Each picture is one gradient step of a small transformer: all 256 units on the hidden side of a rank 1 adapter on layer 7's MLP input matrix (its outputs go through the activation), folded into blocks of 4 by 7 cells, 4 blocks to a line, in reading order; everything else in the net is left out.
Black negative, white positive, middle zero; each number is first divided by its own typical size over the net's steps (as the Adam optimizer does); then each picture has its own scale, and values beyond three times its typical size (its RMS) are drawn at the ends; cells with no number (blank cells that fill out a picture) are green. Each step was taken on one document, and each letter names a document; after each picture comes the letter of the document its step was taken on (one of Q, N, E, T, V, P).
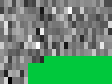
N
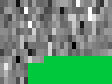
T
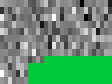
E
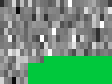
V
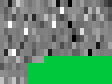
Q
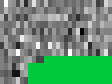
N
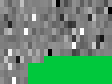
Q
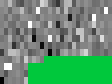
T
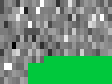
T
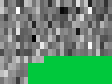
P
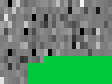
Q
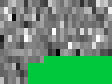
E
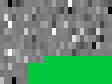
Q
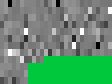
Q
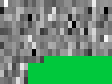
E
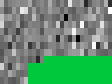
V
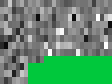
P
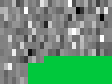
T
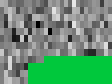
E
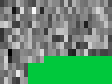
N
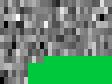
T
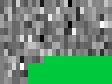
N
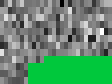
N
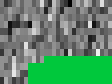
P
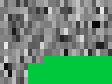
P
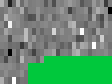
Q
